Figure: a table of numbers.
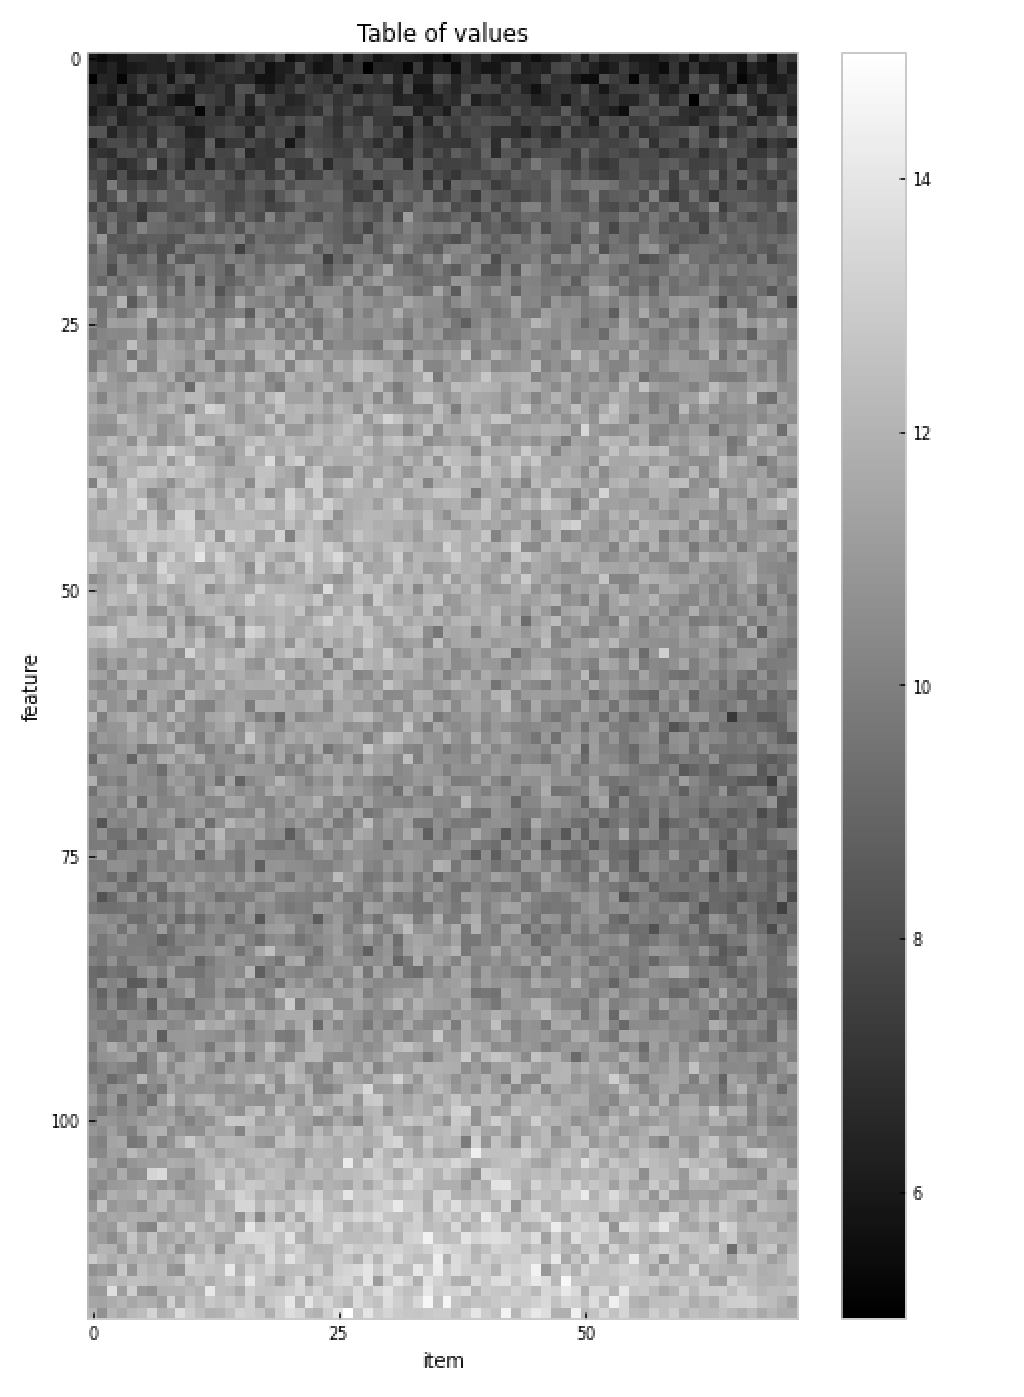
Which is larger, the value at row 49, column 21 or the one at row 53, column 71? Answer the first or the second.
the first
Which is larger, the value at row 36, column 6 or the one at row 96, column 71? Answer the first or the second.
the first
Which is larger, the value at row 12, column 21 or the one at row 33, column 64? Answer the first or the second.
the second
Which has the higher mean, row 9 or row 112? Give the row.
112
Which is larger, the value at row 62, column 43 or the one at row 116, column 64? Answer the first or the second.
the second
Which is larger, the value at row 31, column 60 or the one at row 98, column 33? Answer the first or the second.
the second
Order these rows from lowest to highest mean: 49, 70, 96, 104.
70, 96, 49, 104
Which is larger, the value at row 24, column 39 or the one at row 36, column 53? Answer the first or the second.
the second
